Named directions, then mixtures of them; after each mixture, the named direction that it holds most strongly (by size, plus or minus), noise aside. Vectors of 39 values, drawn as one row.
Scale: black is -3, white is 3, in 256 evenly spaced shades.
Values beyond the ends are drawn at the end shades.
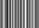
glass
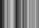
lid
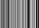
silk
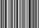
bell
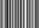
glass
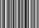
bell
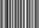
glass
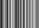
glass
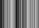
lid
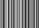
glass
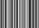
bell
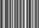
glass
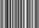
glass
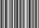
bell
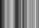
lid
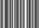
glass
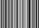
bell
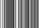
lid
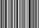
bell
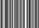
glass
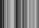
lid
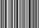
bell
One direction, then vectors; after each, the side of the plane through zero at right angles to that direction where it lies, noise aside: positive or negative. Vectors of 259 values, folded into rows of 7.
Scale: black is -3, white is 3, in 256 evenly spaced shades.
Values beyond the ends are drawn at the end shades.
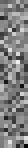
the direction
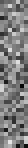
positive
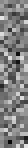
negative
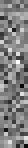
positive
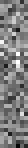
positive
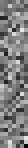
positive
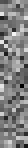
positive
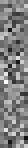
negative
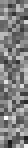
negative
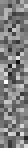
negative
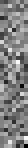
positive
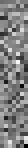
positive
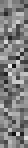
positive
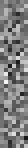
negative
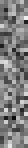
positive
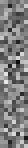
negative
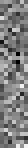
negative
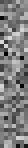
positive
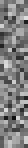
positive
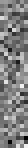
negative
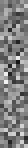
negative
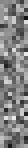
negative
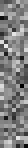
positive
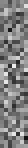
negative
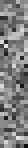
positive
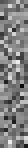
positive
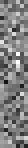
positive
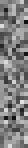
positive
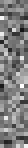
negative
